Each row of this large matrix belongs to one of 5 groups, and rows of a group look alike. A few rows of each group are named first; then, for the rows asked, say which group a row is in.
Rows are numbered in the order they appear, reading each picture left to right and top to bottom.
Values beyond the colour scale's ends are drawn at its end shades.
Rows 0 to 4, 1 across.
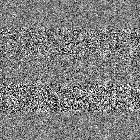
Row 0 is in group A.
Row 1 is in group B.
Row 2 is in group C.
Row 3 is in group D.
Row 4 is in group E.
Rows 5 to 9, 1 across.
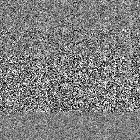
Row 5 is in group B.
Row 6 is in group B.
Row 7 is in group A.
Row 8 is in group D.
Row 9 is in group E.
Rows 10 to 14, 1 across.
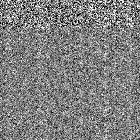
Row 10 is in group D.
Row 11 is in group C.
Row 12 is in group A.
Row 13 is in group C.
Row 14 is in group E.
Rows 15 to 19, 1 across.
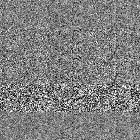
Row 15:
D
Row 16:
D
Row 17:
D
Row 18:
B
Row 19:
B
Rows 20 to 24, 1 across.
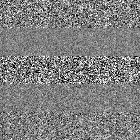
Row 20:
E
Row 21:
D
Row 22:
B
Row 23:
C
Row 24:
C
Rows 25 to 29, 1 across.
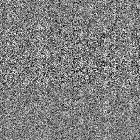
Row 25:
D
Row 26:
A
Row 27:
A
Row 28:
B
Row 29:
E
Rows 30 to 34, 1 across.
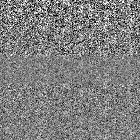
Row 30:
E
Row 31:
B
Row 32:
E
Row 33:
E
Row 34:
C
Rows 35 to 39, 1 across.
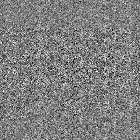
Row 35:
C
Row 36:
A
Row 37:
A
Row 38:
B
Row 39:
A
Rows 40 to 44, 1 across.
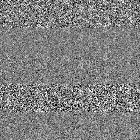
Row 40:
C
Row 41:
E
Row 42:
E
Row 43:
D
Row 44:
B
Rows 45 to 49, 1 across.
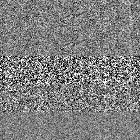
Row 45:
B
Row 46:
B
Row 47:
C
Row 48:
A
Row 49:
C
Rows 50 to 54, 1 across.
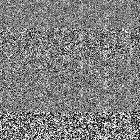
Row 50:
E
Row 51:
B
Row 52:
E
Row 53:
E
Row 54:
A
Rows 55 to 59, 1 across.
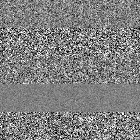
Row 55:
E
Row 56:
C
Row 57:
A
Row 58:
B
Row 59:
D
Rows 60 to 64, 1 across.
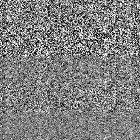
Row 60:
D
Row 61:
A
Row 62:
C
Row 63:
D
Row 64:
C
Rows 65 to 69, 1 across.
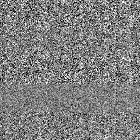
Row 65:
B
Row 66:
A
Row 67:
B
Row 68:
D
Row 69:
C
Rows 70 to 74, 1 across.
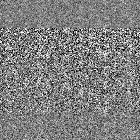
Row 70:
C
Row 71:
C
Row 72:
A
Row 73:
E
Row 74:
A
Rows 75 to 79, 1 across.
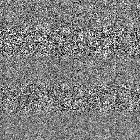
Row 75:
D
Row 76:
E
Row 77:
D
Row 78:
B
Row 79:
C
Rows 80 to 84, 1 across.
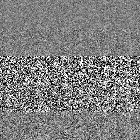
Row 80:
C
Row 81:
B
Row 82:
A
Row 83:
D
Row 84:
B
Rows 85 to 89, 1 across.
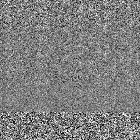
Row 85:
E
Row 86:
C
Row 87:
D
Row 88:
D
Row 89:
B
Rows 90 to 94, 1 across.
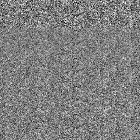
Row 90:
B
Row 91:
B
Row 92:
B
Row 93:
C
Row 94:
B
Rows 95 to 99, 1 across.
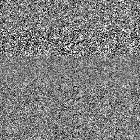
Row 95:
C
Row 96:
B
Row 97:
A
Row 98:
B
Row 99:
D
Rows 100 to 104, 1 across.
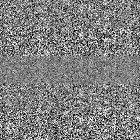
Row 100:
E
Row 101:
A
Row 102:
A
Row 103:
C
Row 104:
D
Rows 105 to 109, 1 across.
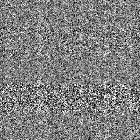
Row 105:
A
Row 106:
C
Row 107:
C
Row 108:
A
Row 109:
E
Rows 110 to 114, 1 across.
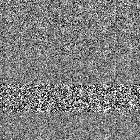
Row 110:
D
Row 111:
B
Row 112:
D
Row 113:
C
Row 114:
C
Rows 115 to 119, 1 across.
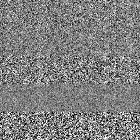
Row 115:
D
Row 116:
C
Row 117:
A
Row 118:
A
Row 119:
C
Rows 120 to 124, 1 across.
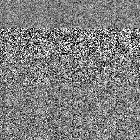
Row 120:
D
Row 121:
B
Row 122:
A
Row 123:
D
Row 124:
D
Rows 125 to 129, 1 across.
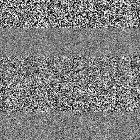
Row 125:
A
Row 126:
B
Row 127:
B
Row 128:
D
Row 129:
E
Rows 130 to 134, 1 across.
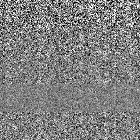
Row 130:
D
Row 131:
C
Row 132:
C
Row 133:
D
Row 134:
A
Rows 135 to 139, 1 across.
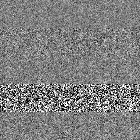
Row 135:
E
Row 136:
A
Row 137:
C
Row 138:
B
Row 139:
B
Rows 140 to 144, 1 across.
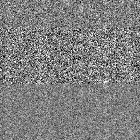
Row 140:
E
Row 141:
D
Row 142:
C
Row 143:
E
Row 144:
C
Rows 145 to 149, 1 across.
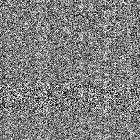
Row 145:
A
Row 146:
E
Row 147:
C
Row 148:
E
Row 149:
C
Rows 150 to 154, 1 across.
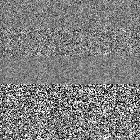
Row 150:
E
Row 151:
C
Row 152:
C
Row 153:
D
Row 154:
C
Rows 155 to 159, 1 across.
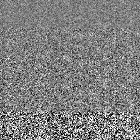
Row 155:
C
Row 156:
D
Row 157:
E
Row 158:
C
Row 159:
D
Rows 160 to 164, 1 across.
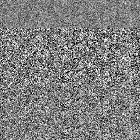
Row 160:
B
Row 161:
A
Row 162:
B
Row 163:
B
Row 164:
B
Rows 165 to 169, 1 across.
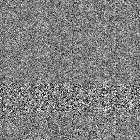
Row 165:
A
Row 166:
D
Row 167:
C
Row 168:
C
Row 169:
D
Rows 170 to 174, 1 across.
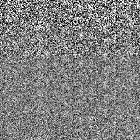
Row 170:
D
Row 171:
A
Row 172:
A
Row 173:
A
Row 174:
D
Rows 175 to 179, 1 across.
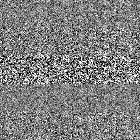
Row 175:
A
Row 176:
C
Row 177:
A
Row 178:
A
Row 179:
D
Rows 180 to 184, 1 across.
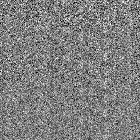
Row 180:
B
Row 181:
E
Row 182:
E
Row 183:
A
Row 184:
E
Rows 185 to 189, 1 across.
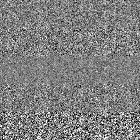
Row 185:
A
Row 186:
D
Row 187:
A
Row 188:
E
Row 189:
C
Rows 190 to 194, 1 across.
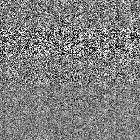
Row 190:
B
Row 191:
B
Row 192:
D
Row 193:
A
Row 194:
D
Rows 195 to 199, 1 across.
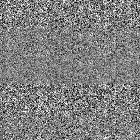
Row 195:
E
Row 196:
D
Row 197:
D
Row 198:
A
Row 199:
C
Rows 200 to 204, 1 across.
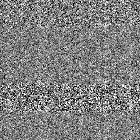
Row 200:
C
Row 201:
B
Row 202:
C
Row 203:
B
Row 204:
E
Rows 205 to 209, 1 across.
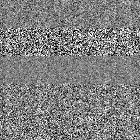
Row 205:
B
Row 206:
D
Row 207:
C
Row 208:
C
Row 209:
D
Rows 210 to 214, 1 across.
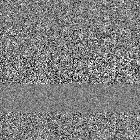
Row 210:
C
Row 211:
A
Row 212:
D
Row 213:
E
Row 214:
D
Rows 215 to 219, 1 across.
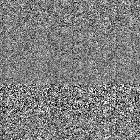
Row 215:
B
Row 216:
D
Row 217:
D
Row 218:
D
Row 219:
C
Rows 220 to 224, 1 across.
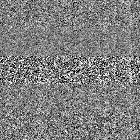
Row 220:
B
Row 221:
B
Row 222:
B
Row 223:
C
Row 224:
A
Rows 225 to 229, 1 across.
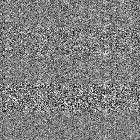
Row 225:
C
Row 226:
C
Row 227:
C
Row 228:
A
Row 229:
E
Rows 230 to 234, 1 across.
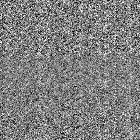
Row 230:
E
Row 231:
C
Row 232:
C
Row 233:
B
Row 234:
B
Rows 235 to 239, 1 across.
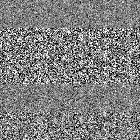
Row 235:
E
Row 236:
E
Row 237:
A
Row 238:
B
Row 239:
A
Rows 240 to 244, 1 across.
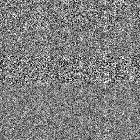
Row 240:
A
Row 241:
E
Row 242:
C
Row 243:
A
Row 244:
E
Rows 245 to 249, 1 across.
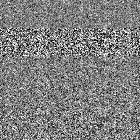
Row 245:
E
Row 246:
A
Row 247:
A
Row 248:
C
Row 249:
A
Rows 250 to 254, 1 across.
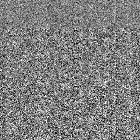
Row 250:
D
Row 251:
A
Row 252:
C
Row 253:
B
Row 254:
D
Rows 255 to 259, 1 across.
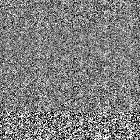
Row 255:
A
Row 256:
C
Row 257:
A
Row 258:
B
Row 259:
C
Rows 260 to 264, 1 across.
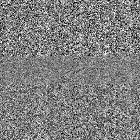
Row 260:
B
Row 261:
C
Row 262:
B
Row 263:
A
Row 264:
A
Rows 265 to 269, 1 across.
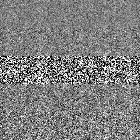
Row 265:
A
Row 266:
C
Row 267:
A
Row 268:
B
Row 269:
C
